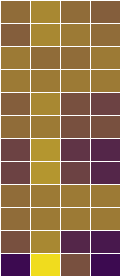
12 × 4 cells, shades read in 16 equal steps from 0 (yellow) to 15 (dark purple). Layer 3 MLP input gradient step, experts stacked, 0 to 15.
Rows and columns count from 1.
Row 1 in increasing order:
6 8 8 9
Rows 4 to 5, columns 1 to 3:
7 7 7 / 9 6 10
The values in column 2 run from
0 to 8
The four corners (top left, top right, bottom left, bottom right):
8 9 15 15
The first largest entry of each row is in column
4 1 2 1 4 3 4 4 1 1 4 1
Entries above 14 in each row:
0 0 0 0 0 0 0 0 0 0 0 2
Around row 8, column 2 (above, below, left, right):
5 7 11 11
